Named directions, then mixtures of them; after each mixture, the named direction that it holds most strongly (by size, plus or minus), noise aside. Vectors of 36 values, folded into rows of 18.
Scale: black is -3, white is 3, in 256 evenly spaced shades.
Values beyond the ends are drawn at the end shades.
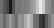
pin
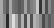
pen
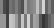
pen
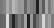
pen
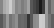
pin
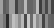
pen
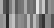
pen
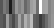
pin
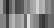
pin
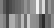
pin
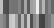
pen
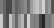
pin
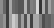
pen
